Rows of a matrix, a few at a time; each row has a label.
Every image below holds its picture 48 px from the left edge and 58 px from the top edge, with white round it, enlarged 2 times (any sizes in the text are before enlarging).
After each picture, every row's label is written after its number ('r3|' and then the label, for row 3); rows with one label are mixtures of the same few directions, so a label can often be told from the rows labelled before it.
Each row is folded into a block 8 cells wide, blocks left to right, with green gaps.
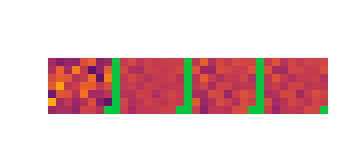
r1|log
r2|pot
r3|pot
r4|pot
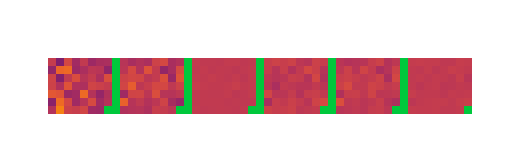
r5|pot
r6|log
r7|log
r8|log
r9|log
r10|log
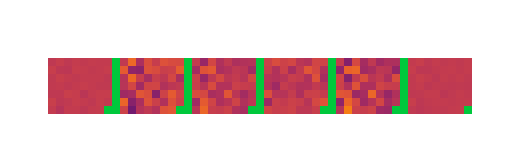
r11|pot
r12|pot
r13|pot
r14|log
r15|pot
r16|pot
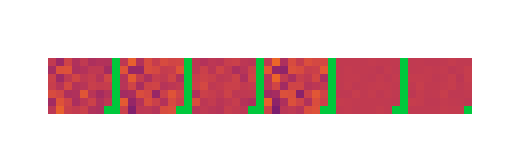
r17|pot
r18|pot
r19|log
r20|pot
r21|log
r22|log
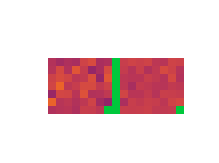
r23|log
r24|log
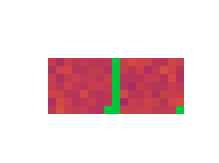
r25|pot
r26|log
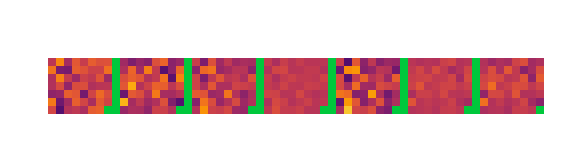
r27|pot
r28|log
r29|pot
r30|pot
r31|pot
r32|log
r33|log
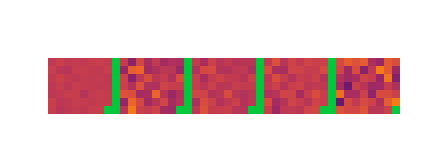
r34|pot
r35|pot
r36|pot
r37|pot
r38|log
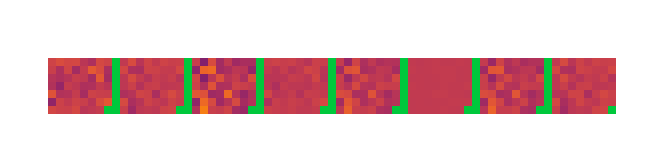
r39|log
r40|pot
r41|pot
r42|log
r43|pot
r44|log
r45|pot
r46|pot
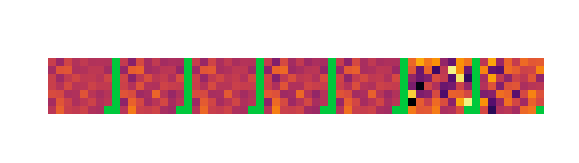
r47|pot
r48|pot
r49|pot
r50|pot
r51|pot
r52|log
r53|pot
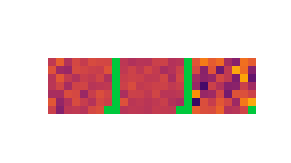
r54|pot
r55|log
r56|log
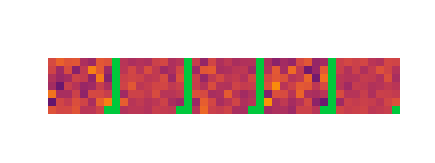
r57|log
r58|log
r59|pot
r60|log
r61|log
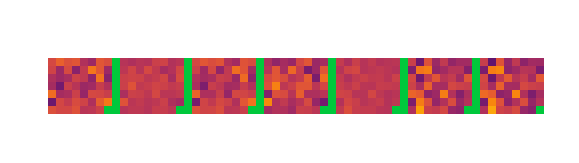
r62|log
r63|log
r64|log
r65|log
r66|pot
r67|pot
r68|pot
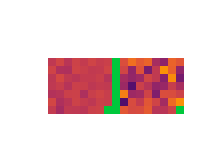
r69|pot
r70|log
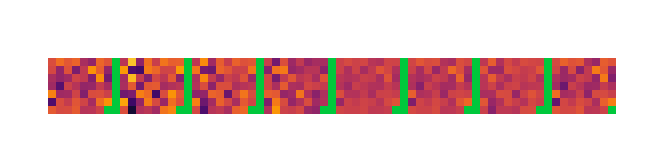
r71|log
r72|pot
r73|pot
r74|pot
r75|log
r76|log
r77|pot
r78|log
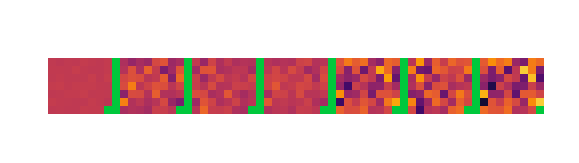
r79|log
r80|log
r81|pot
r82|log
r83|log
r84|pot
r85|log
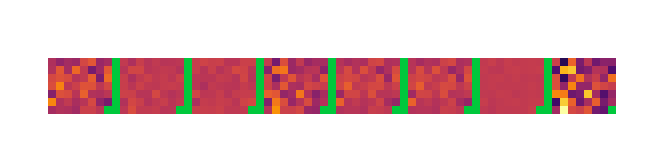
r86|log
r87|pot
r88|log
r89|pot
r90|log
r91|log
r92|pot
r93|pot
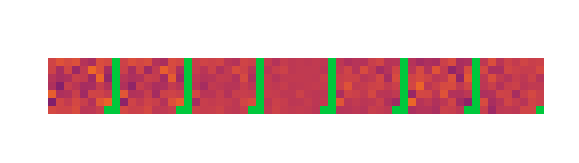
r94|log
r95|log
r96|log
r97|pot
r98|log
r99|log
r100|pot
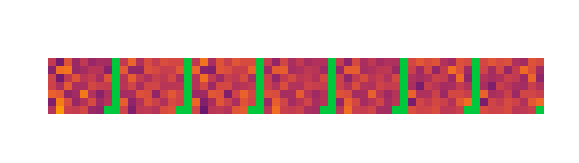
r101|pot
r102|pot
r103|pot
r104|pot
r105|pot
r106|log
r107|log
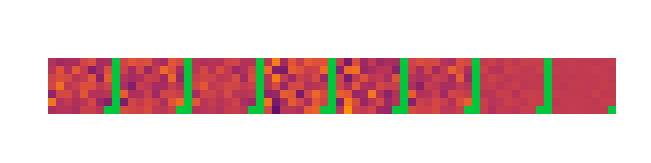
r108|log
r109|log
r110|log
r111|pot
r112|pot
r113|log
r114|pot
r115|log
